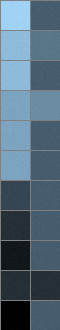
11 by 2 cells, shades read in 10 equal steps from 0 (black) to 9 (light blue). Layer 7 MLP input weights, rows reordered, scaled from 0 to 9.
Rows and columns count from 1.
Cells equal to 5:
1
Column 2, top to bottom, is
4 5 4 6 4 4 4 4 4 2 4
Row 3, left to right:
8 4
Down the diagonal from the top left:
9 5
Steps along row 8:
up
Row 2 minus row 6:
1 1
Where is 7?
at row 4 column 1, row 5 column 1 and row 6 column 1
